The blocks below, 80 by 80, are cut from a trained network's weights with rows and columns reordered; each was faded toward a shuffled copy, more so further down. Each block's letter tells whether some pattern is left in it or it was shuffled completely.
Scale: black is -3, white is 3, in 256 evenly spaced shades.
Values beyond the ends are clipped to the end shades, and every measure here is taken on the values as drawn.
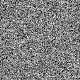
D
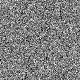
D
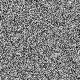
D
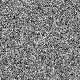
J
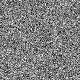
J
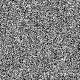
D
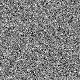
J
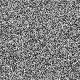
D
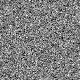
D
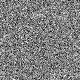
D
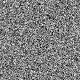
J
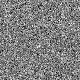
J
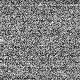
J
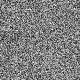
D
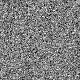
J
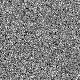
D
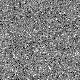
J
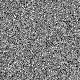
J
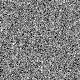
D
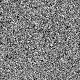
D
